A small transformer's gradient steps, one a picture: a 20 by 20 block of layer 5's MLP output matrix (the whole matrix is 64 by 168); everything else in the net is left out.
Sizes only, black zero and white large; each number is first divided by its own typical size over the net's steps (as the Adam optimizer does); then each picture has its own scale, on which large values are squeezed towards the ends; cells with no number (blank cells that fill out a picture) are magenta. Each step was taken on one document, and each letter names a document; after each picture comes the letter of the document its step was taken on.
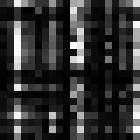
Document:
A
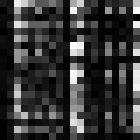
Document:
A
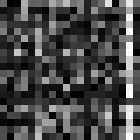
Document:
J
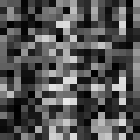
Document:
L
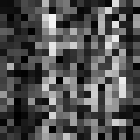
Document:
L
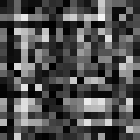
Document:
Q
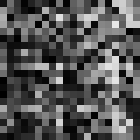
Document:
Q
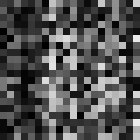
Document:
L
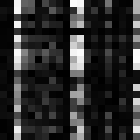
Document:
A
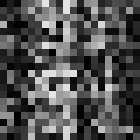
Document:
L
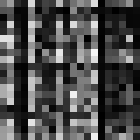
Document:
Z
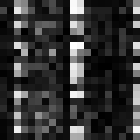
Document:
A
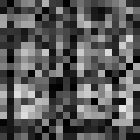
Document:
Q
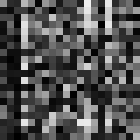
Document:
J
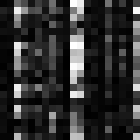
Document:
A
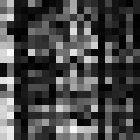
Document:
Z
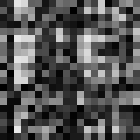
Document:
Q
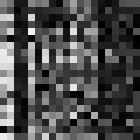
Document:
Z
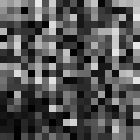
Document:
L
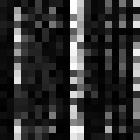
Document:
A
